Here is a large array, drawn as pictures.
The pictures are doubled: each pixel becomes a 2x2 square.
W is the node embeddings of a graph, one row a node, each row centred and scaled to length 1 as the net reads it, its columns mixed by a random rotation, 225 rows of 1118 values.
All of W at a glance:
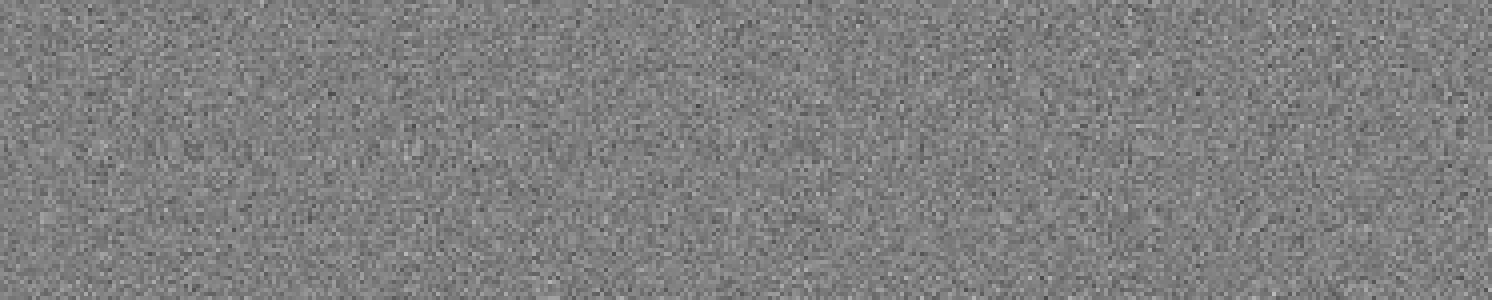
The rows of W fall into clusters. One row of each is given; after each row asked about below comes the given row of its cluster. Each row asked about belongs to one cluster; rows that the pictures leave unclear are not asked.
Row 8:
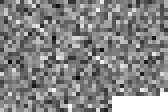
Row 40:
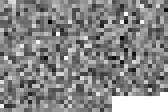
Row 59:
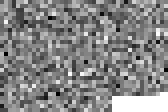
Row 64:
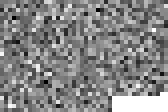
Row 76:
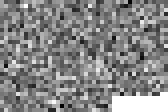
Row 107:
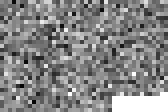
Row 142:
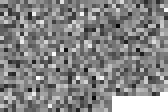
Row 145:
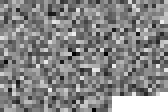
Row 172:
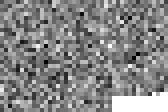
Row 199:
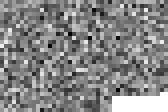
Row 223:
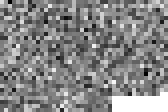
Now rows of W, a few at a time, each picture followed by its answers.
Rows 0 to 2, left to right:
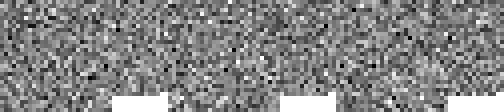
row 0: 59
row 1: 142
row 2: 76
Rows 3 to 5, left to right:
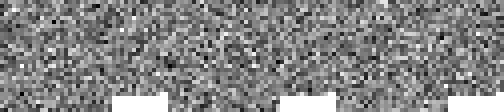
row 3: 142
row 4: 145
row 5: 107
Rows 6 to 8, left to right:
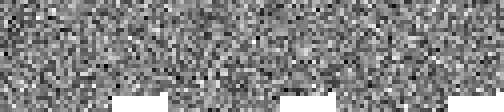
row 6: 59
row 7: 199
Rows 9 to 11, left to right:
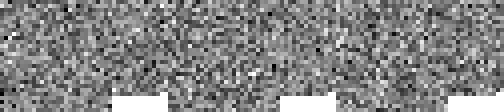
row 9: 223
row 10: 59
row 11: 199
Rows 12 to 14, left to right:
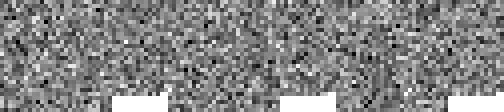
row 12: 64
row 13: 172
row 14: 107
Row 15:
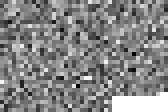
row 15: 40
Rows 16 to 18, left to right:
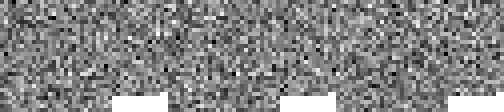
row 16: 59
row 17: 59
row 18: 8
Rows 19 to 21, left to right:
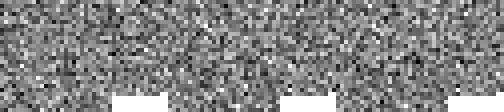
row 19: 142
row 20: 8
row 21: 8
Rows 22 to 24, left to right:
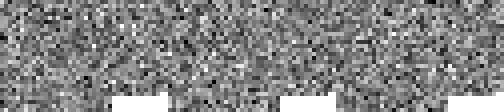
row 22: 223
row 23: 64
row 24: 145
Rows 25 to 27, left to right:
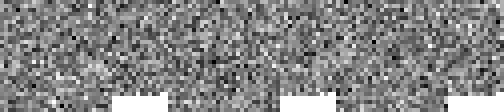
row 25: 76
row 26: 172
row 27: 223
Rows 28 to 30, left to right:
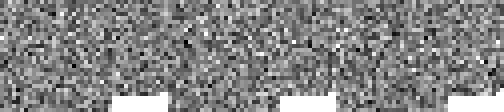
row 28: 145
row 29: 64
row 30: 199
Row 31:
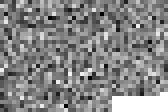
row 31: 59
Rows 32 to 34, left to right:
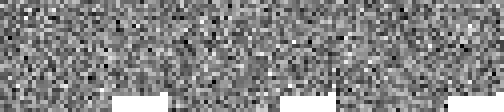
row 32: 59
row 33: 64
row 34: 223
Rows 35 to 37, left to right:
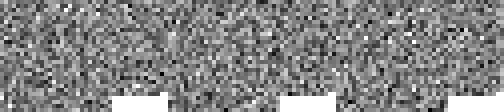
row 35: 64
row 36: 145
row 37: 145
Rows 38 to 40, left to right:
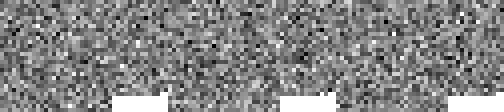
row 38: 8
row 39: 172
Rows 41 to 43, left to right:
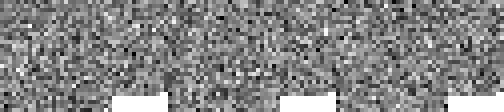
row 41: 40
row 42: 59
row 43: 223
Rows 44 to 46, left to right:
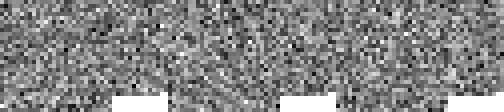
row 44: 142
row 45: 223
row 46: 145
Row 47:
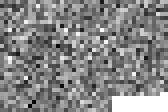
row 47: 107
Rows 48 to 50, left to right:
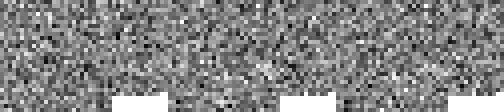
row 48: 172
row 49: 76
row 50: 76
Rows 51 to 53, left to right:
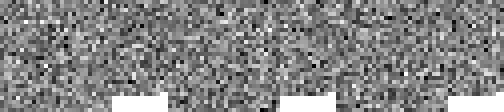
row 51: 107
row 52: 145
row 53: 59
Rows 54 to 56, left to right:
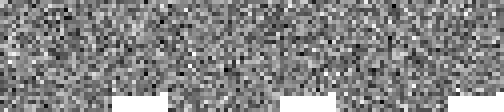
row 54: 223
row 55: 142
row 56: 8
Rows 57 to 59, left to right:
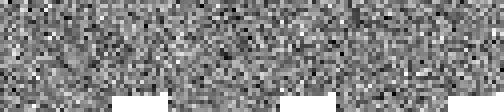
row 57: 223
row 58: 223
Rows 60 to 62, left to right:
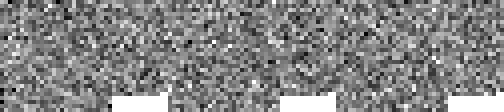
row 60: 223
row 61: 172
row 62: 8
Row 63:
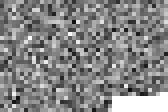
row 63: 145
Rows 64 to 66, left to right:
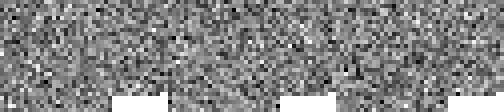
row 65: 223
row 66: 8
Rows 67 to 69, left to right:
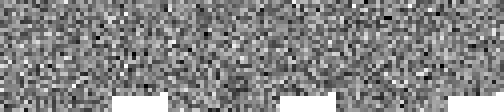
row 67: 40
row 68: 199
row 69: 59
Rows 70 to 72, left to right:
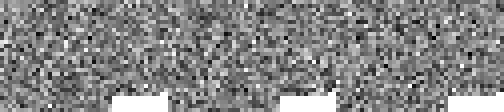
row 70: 199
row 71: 199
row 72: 40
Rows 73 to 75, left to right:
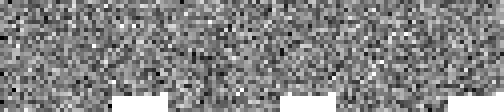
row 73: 223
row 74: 107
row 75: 145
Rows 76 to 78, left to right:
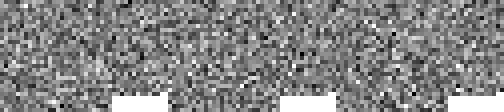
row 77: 40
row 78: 8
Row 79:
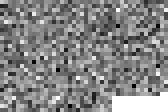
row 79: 142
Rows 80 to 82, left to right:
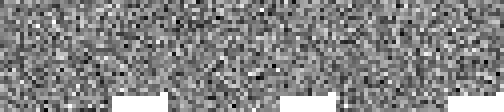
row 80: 8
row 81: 59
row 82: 64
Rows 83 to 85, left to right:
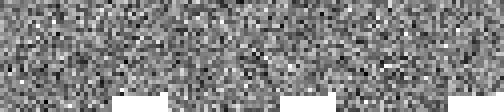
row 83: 8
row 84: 8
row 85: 172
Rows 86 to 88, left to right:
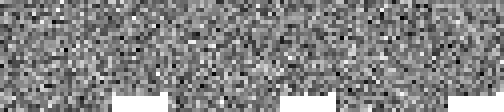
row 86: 142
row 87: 76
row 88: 223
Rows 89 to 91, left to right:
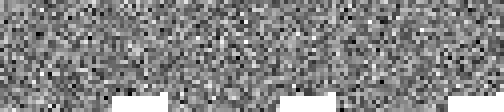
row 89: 199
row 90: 145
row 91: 64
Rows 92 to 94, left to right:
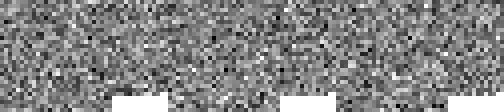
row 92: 199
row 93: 142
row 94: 76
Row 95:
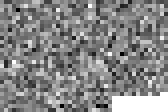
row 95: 76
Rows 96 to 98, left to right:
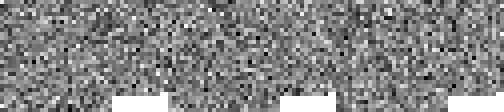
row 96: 142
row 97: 199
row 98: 59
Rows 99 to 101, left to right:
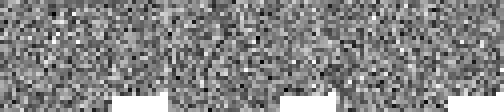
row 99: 145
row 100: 199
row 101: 64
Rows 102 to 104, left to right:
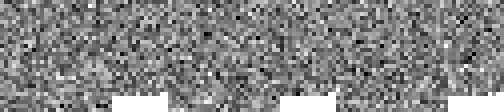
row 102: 76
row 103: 199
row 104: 172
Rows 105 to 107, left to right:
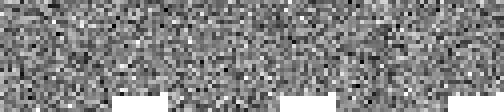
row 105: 8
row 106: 142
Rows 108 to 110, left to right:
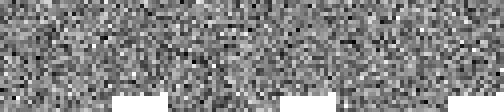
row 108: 107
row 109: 107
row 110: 64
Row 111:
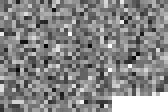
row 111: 172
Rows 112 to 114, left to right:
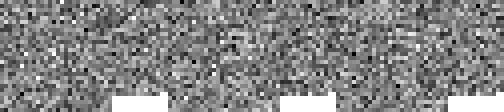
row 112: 142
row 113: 107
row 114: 107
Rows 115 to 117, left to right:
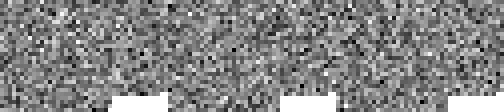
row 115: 145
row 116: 142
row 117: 64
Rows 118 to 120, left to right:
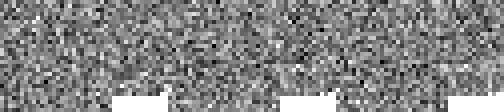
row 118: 64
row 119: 172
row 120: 172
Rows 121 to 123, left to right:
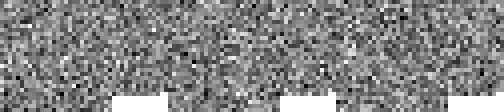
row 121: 40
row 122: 107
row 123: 223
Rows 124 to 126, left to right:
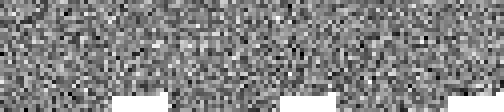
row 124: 40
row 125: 40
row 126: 199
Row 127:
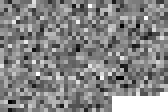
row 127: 76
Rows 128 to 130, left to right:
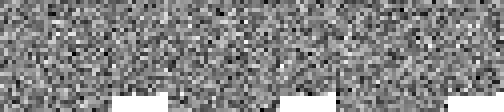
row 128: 145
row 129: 145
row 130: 223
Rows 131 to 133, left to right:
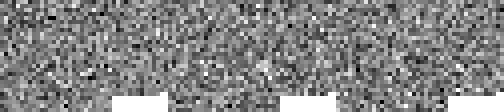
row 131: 59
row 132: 76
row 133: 8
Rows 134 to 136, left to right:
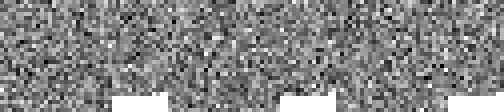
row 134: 172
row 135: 199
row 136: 59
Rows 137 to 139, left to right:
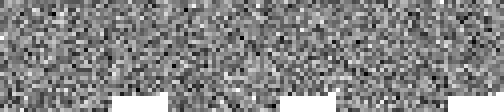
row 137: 145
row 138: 76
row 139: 172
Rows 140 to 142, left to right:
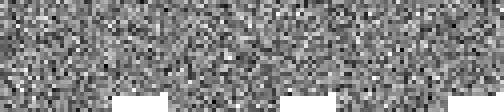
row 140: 59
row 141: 8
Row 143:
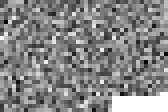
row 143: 145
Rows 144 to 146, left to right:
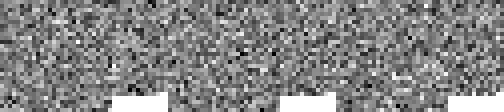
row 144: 145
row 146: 76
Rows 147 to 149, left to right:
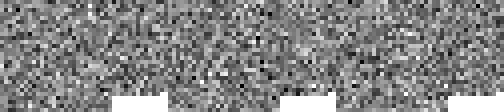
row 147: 76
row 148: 199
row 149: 107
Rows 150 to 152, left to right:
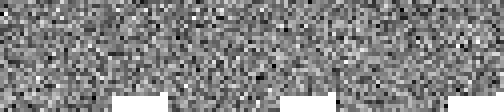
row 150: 142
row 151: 59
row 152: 223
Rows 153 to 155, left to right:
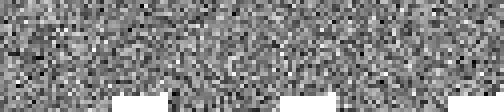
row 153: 107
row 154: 40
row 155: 64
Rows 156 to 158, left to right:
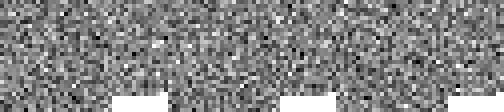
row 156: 40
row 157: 40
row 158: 8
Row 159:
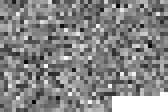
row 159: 107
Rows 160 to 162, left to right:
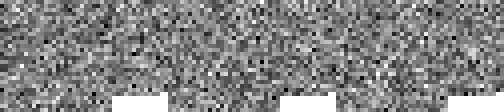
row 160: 142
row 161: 199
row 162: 199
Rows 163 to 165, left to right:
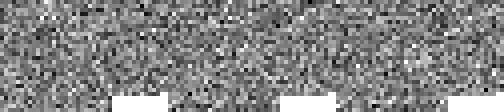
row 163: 107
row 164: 142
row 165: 142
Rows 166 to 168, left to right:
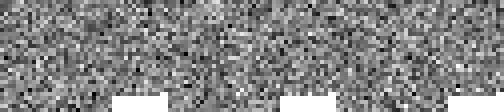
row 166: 142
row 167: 107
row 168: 8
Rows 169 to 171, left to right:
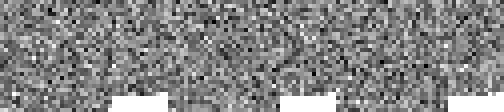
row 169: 145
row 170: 223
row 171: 172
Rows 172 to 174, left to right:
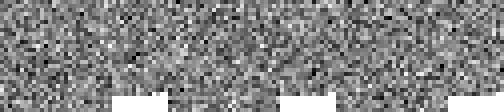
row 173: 223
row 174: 59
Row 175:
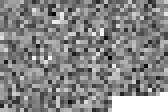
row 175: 145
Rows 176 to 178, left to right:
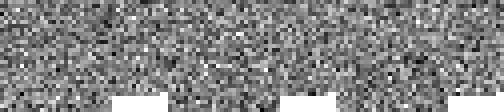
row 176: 142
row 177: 145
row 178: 8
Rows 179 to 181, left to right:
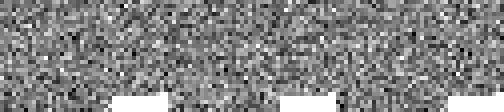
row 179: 40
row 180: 142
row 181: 40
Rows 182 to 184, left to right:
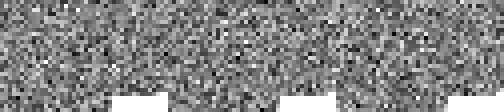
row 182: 145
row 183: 145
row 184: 199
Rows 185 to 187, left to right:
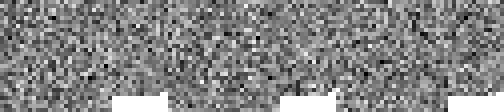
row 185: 59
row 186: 199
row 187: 172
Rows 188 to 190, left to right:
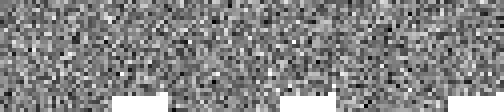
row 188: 40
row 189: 64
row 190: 107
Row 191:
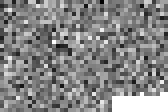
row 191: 107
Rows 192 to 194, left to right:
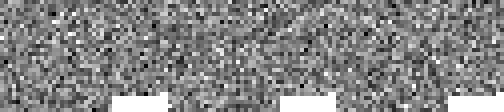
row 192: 145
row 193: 142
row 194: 8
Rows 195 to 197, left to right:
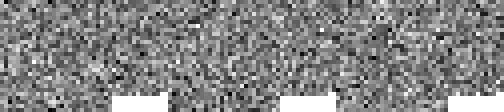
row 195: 76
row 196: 40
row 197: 107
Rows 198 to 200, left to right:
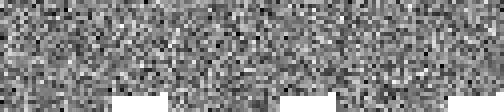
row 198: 223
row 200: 59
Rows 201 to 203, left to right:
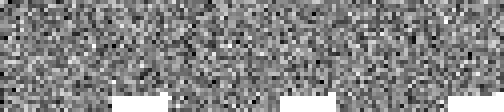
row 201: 223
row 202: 64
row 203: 40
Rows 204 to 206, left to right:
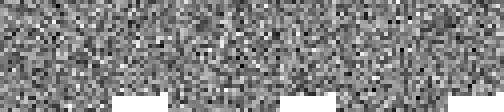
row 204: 8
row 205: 145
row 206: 142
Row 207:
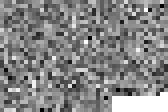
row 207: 199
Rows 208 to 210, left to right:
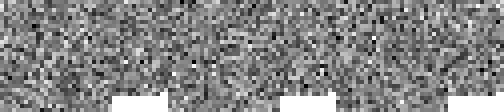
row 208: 199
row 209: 107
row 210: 223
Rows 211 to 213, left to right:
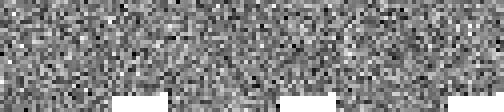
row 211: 40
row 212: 223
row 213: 223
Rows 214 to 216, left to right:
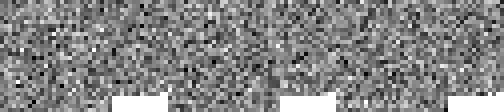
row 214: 107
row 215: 172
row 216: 172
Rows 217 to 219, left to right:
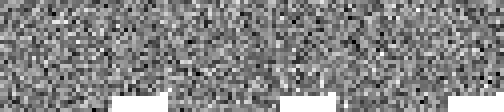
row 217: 145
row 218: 172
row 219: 64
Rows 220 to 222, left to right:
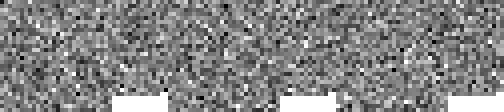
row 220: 8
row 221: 8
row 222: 142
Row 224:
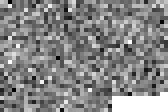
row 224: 223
